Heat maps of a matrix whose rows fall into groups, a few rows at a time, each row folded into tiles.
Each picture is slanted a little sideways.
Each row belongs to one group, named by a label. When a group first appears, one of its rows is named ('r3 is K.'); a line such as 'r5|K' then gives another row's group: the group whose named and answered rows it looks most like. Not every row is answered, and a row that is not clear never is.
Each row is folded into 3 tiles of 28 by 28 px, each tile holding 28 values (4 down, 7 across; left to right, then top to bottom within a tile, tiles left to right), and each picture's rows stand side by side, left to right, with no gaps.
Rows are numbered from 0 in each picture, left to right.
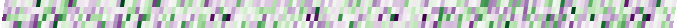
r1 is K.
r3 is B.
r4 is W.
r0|K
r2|W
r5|K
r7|W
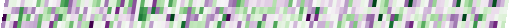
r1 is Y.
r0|K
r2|W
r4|K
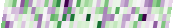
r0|Y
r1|W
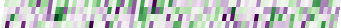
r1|Y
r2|B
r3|K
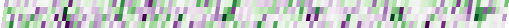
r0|B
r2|Y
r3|B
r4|Y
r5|Y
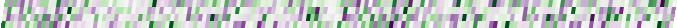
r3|Y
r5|K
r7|K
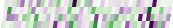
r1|B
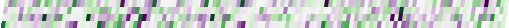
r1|W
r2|K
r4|B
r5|Y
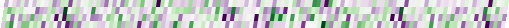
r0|B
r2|B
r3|K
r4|B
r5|B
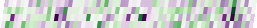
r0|B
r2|B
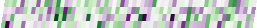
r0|Y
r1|W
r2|K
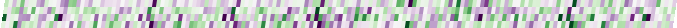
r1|B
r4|K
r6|Y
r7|W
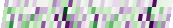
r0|B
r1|B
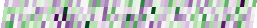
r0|B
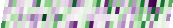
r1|Y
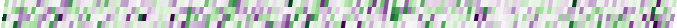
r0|W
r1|W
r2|K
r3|K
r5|B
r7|B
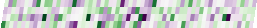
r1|W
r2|W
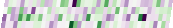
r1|W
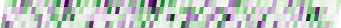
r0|Y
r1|Y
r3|Y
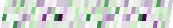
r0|W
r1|W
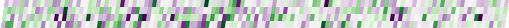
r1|W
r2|K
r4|B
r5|W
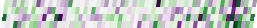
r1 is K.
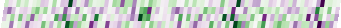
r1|Y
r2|Y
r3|B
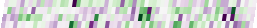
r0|K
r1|Y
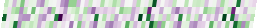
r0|W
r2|Y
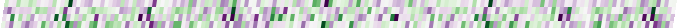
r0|Y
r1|B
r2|B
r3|K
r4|W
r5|Y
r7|B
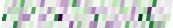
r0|W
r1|Y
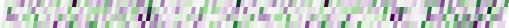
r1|B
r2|Y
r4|B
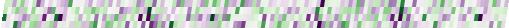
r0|W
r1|B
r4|B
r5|W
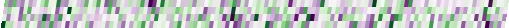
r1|Y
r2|B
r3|W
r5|B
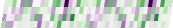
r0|Y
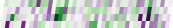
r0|Y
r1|B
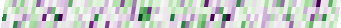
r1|Y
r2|W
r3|Y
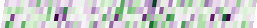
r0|B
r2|W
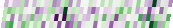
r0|B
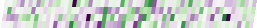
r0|K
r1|K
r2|W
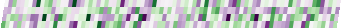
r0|K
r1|W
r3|K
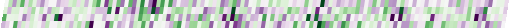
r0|W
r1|Y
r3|Y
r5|B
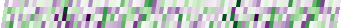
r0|B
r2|Y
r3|K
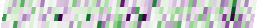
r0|W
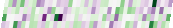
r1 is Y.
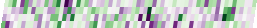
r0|Y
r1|B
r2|Y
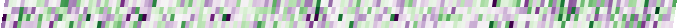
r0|K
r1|W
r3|B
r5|K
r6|Y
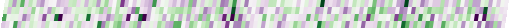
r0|W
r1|W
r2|B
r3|Y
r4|Y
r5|B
